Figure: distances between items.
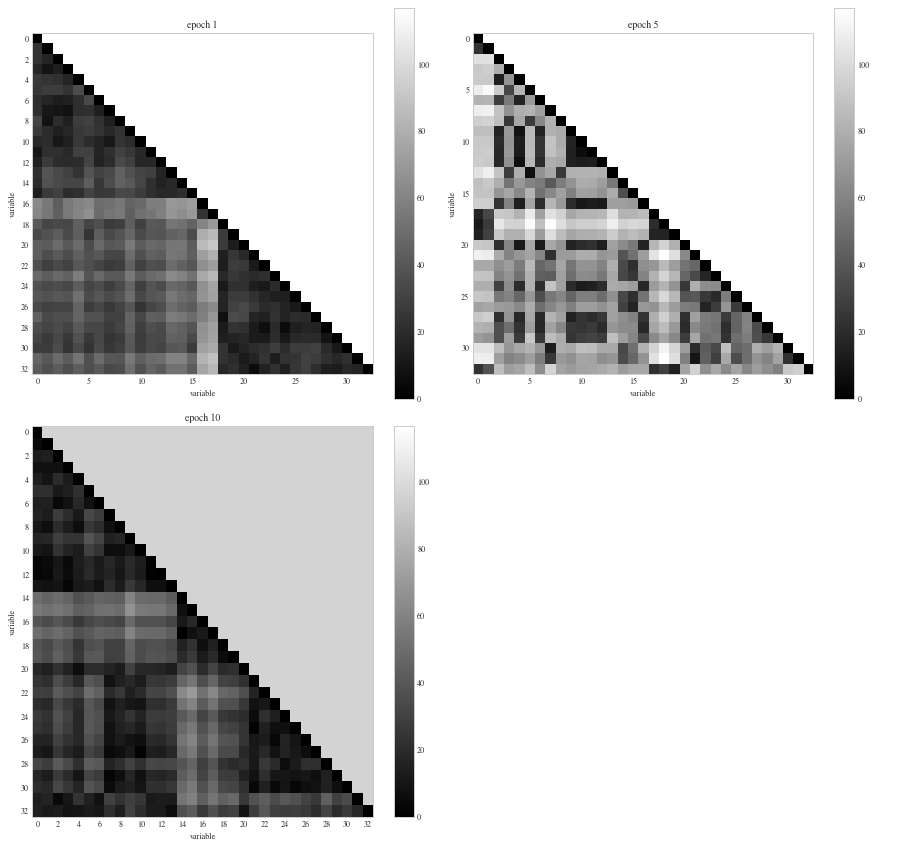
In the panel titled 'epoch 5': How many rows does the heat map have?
33
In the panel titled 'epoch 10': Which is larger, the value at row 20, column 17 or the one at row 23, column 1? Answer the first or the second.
the first
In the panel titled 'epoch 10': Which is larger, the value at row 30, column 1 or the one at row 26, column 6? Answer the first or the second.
the second
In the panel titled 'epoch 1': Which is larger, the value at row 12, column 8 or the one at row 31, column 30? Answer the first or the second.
the first
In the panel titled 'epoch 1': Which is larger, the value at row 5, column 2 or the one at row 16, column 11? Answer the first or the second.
the second
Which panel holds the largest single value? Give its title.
epoch 5
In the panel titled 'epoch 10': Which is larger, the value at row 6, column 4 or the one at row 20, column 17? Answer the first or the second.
the second
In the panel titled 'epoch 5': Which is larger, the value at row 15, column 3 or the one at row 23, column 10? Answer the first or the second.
the first
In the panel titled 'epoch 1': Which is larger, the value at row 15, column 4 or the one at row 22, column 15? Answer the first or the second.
the second
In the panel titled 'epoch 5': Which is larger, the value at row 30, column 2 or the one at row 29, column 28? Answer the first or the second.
the first
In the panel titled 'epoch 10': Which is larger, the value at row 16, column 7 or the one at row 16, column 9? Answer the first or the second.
the second
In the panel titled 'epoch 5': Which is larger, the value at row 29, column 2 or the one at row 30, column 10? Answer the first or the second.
the second
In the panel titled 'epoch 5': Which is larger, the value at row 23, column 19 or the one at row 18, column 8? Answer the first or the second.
the second
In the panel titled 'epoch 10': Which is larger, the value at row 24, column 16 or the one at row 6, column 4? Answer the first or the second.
the first
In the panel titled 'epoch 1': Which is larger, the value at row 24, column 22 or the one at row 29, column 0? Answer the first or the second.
the second
